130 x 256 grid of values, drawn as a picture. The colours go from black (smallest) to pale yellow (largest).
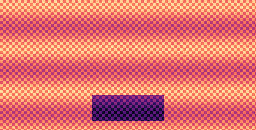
The bottom middle is the ninth with the lowest average. Horizontal stripes repeat 3 times down the table. On average the colour sits 70% of the way up the scale. In the bottom middle lies a patch that is lower than the rest.
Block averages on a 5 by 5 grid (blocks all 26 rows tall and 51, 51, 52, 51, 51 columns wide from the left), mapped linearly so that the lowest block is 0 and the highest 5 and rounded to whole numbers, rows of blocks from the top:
5 5 5 5 5 / 4 4 4 4 4 / 4 4 4 4 4 / 5 5 3 5 5 / 4 3 0 3 4
